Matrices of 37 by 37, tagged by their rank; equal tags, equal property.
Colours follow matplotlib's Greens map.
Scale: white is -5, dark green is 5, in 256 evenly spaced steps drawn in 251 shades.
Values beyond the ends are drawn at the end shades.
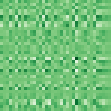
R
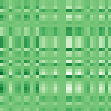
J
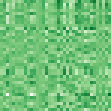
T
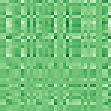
R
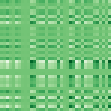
J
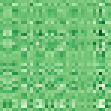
T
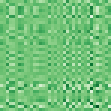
R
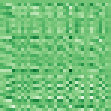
T
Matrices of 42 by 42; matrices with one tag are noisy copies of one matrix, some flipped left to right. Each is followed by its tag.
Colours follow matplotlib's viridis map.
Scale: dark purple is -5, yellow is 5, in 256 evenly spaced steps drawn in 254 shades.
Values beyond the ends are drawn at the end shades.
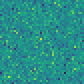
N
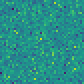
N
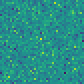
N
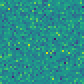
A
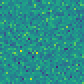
A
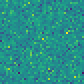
N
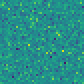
A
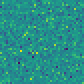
A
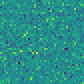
A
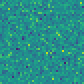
A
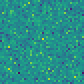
N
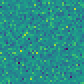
A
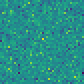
N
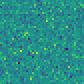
A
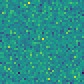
N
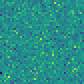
N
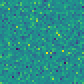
A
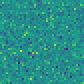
A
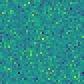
N
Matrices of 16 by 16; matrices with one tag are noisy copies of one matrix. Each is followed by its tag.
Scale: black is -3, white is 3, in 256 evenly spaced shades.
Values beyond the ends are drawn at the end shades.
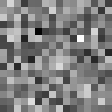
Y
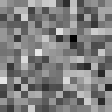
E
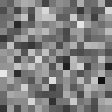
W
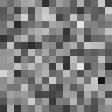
W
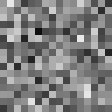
Y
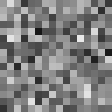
Y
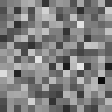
W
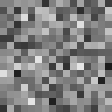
W
